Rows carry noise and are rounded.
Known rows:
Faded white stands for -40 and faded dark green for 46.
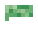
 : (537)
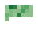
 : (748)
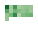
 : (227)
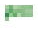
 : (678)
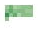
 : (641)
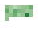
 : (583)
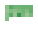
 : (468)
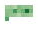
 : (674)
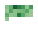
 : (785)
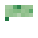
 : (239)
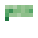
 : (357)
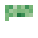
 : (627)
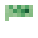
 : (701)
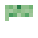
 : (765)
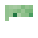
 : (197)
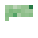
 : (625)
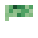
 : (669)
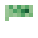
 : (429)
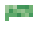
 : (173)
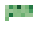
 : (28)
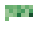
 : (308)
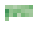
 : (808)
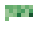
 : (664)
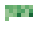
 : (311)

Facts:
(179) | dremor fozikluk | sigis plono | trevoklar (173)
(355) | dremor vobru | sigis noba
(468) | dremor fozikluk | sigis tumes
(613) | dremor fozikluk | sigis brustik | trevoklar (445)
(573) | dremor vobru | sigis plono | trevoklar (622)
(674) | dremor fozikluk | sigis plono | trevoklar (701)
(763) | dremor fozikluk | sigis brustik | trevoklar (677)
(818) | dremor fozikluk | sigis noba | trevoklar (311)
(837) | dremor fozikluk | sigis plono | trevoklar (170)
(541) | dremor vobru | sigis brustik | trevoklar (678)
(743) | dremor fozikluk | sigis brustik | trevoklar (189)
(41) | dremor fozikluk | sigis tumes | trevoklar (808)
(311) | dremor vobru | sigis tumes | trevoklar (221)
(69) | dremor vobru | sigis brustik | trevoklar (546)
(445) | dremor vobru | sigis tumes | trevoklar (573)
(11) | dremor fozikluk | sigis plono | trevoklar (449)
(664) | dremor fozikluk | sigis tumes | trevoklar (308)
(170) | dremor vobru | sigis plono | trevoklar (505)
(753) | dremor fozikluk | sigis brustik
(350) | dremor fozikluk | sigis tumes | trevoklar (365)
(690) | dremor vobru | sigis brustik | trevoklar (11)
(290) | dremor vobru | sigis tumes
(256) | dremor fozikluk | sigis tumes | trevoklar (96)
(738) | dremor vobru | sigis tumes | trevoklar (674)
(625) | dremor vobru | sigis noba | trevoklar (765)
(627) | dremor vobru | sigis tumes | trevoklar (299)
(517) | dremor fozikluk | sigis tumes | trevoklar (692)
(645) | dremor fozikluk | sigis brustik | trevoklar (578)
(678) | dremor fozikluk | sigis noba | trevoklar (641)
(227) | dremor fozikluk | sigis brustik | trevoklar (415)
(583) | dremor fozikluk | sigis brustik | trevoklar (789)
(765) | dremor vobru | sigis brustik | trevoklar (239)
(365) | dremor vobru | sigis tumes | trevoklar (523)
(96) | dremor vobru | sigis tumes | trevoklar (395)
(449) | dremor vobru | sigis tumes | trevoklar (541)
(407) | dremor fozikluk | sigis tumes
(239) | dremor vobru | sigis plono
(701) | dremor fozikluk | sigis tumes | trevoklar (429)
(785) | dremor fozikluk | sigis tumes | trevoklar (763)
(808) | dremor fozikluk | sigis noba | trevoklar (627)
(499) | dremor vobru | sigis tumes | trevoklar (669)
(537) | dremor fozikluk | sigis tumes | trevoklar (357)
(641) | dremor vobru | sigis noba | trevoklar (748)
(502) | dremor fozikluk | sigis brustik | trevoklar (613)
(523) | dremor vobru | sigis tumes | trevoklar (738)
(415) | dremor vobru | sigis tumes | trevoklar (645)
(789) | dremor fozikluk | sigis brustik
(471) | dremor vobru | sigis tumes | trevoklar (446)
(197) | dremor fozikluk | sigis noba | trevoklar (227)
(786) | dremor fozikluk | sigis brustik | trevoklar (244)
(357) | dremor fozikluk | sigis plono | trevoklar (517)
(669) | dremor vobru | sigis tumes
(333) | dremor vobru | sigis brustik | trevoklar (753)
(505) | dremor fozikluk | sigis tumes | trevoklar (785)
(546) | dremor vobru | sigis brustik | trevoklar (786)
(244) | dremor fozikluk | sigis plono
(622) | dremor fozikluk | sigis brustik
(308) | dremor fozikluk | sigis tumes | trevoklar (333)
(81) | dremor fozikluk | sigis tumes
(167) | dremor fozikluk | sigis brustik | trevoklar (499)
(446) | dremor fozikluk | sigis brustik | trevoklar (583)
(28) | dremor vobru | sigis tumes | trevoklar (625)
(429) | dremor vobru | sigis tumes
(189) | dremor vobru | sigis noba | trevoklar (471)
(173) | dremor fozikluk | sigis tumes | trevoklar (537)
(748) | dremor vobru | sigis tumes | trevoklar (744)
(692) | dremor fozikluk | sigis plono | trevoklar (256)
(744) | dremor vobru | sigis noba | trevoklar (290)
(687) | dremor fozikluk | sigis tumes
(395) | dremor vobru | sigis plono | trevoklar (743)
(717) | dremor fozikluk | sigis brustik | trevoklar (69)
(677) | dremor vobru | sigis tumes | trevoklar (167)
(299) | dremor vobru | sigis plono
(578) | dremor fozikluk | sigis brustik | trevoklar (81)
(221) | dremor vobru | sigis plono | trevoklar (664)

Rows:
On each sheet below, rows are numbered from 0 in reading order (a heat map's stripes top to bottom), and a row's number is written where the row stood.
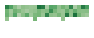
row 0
(690)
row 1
(290)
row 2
(445)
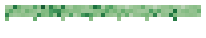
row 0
(837)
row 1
(81)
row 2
(333)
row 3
(449)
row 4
(355)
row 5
(818)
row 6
(299)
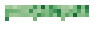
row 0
(395)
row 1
(415)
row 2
(471)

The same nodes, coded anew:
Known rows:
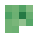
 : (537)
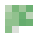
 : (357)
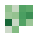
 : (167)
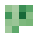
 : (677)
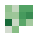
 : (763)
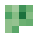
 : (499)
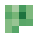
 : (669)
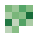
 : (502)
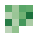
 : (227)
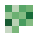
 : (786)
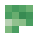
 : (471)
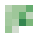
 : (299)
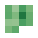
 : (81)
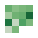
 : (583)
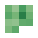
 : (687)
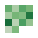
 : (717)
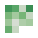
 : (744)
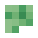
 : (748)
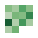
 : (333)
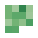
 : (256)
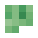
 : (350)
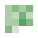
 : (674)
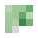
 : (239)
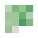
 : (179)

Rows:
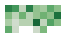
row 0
(197)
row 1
(541)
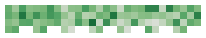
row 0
(429)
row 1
(449)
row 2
(170)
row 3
(622)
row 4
(573)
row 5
(189)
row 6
(743)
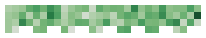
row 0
(244)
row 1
(415)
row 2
(692)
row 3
(221)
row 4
(96)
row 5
(517)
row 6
(613)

